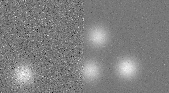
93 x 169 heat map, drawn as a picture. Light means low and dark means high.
Dips: four. Histogram: skewed, a long tail of low values. Mirror symmetry: none. Seam: vertical, 50% of the way across, the right part calmer.
